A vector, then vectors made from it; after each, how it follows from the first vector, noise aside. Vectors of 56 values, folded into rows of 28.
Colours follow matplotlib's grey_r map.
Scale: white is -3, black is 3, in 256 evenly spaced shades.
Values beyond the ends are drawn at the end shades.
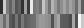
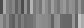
shrunk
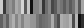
negated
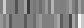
partly zeroed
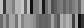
negated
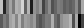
negated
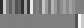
partly zeroed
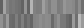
shrunk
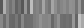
shrunk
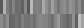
shrunk
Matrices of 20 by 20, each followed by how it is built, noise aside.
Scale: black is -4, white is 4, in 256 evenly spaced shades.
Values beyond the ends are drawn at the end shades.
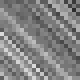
Toeplitz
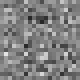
low rank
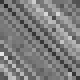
Toeplitz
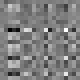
low rank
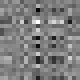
low rank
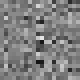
low rank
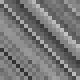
Toeplitz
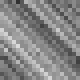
Toeplitz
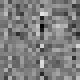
low rank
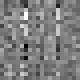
low rank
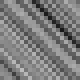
Toeplitz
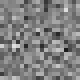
low rank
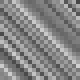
Toeplitz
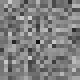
low rank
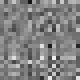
low rank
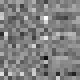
low rank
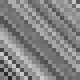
Toeplitz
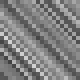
Toeplitz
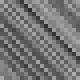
Toeplitz
